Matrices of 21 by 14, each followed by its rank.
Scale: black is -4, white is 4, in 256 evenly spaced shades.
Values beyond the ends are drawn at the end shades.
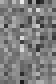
three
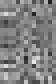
three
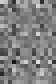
three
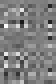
three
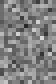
full rank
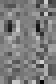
three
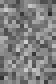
full rank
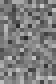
full rank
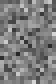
full rank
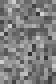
full rank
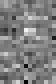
three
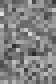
full rank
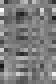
three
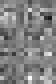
three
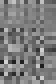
three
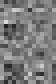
three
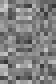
three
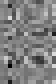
three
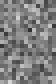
full rank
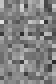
three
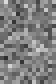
full rank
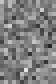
full rank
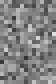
full rank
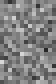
full rank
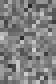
full rank
